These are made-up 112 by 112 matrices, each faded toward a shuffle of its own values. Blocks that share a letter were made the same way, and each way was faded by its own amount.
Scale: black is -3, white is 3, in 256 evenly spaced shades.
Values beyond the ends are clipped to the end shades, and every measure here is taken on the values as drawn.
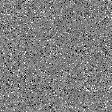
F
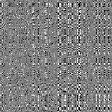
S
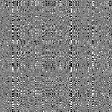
S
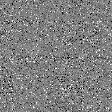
F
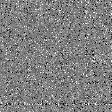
F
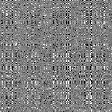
S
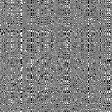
S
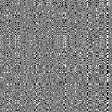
S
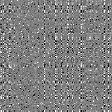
S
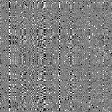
S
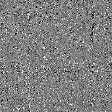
F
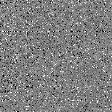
F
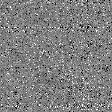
F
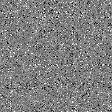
F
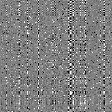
S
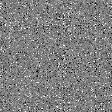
F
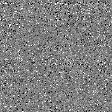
F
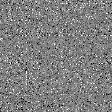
F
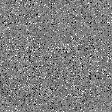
F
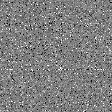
F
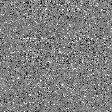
F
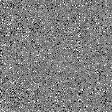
F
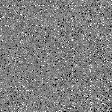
F
